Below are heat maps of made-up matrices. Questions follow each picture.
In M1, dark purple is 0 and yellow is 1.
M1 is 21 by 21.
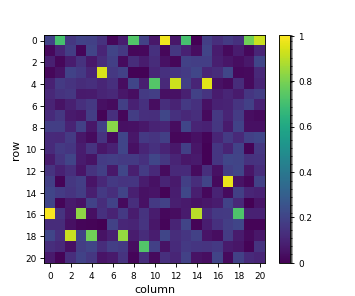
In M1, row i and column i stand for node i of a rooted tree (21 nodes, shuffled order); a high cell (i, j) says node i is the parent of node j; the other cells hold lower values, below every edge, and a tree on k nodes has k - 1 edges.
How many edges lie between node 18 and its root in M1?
1
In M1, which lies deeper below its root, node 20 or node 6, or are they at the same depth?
node 6
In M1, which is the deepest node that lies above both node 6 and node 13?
0
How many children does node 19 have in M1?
1
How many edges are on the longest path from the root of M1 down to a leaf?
3
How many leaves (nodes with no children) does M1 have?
13
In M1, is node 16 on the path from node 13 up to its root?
yes
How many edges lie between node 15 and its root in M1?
3
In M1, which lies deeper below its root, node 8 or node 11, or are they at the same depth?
the same depth
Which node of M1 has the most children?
0
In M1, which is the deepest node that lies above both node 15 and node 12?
4
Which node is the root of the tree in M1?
16
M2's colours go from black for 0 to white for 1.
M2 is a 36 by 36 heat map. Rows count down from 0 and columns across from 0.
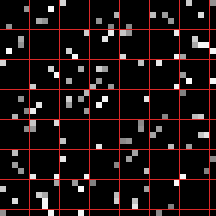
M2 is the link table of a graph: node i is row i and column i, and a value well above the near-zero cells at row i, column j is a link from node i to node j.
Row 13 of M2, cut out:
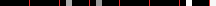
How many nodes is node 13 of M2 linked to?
4
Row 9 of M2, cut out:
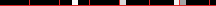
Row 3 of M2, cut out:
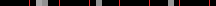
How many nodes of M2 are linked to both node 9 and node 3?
0
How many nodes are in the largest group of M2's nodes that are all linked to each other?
3
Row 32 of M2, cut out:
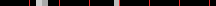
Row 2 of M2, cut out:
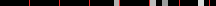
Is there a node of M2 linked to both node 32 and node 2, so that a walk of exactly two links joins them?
yes
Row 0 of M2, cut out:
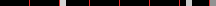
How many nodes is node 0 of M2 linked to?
3
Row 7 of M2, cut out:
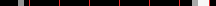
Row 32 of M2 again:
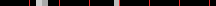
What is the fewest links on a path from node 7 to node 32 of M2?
1
